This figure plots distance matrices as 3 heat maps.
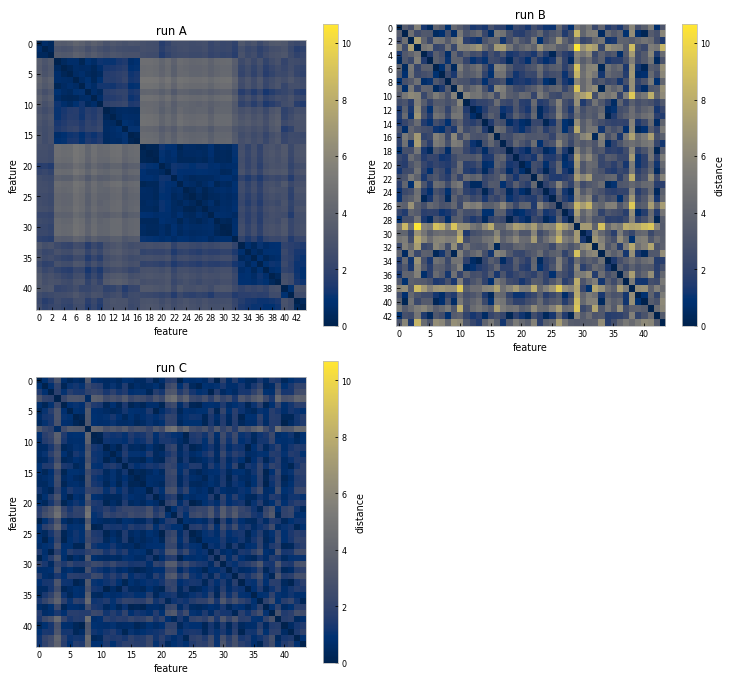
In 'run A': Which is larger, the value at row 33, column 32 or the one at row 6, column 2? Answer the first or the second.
the second
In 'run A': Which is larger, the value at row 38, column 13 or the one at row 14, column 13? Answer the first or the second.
the first
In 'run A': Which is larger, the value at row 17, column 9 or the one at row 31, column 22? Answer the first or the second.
the first
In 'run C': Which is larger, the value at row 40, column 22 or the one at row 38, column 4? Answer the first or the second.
the first
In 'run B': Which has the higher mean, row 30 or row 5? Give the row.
30
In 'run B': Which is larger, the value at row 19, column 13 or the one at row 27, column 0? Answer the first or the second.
the first
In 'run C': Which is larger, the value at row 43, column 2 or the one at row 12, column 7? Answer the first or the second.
the first
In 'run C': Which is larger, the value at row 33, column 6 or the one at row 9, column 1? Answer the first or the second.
the second
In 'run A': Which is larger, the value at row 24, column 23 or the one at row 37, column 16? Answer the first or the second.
the second
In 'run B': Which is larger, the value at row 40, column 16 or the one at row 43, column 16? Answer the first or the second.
the first
